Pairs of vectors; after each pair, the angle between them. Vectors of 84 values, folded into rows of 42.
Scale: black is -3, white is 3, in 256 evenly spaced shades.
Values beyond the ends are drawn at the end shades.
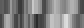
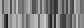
partly opposed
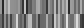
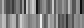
partly opposed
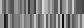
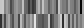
partly aligned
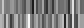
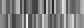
orthogonal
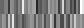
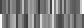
partly aligned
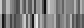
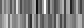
partly opposed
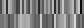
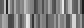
partly aligned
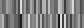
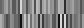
nearly parallel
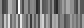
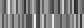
partly aligned
